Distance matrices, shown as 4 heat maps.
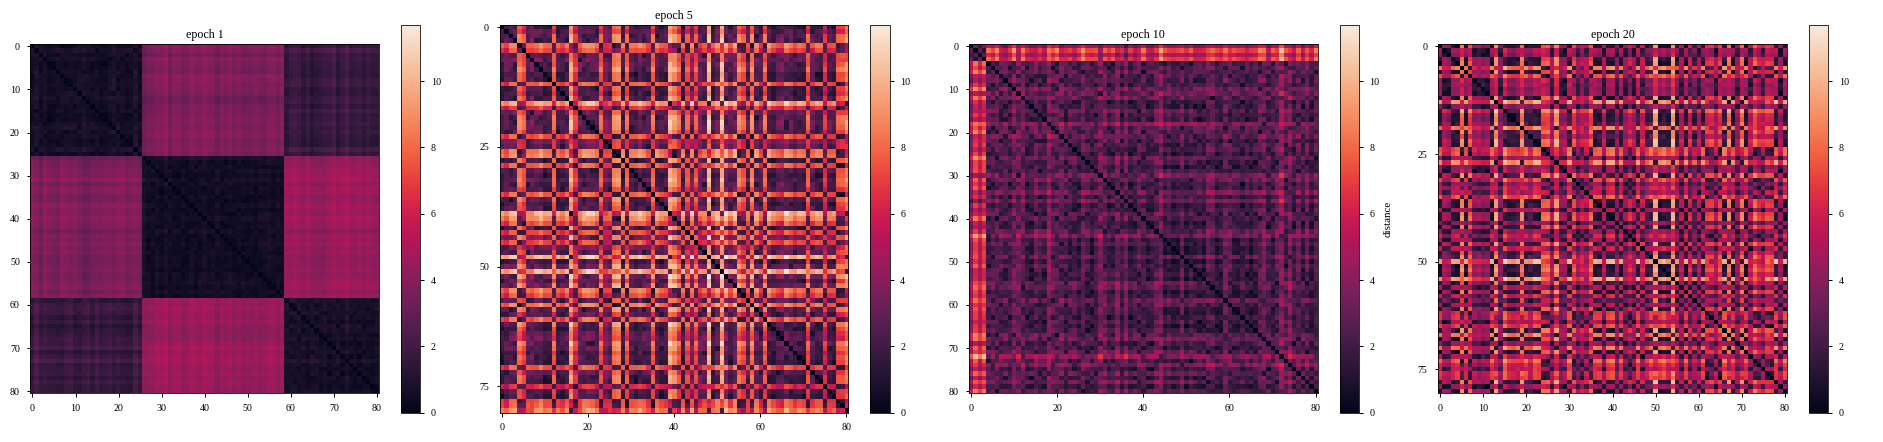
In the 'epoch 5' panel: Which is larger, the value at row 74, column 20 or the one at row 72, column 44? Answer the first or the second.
the second
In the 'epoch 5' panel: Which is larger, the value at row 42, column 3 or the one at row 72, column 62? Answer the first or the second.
the second
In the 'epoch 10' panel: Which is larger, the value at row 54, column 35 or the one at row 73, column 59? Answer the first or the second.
the second
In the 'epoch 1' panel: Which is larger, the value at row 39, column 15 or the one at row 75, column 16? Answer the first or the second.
the first
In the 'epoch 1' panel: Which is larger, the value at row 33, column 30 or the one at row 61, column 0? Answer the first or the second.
the second
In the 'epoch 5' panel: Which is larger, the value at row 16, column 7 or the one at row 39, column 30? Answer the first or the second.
the second
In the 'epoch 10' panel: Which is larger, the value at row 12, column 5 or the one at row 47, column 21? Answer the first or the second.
the first
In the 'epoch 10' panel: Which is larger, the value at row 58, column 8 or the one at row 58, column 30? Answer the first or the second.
the second
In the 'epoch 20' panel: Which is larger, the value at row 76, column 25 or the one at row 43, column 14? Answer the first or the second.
the first
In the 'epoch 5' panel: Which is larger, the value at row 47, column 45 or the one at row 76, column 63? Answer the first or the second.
the first
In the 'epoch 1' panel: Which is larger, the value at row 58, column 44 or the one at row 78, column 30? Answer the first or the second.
the second
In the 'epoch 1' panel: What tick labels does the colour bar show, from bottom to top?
0, 2, 4, 6, 8, 10
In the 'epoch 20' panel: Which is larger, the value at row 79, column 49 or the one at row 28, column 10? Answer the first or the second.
the first
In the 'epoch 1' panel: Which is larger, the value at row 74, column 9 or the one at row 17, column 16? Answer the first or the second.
the first
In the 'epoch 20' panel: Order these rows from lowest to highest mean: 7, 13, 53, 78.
53, 78, 7, 13
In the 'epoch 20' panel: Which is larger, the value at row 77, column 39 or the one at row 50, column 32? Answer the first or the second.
the first
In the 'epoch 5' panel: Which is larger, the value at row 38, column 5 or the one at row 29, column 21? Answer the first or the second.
the second
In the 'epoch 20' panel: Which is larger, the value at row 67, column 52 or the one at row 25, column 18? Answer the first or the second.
the first
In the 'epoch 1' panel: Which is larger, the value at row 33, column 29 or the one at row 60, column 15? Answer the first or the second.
the second
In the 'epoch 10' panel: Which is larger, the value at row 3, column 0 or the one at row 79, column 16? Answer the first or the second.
the first
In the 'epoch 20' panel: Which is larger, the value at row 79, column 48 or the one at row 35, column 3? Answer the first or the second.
the second
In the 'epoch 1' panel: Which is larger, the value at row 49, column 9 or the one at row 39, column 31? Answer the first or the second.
the first
